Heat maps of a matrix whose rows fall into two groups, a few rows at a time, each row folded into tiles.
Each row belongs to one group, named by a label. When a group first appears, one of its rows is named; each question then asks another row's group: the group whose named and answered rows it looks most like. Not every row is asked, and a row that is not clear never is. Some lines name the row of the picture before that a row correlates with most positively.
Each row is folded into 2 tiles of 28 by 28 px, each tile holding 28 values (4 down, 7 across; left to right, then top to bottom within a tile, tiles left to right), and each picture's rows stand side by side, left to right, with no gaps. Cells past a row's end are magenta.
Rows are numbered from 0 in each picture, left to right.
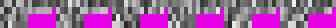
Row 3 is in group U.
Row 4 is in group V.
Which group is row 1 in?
U
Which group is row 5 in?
V
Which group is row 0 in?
U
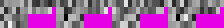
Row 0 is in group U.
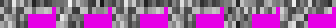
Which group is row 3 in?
U
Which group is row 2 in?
U
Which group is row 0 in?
U
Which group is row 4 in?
U
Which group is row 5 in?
V
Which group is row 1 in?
U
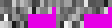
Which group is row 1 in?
V
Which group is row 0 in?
U
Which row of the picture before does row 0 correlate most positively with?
1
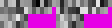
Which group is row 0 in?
V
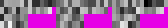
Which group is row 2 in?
V
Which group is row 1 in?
U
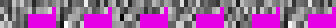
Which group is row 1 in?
V
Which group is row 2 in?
V
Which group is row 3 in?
V
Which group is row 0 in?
U
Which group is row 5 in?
V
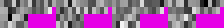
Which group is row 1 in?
U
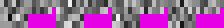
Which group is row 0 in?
V
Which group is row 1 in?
V
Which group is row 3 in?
U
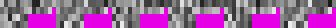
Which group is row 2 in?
U
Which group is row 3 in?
U
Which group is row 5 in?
V
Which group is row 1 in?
V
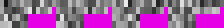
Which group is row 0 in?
U
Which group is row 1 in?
U
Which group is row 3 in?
U
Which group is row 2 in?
V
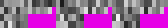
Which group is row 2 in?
U
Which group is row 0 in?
U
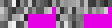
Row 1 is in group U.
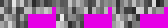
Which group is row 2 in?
U
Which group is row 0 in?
U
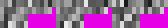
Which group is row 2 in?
V
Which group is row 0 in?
V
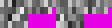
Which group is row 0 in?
V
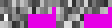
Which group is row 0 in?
U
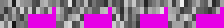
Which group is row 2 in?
U
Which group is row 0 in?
U
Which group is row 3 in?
V
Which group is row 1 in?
V
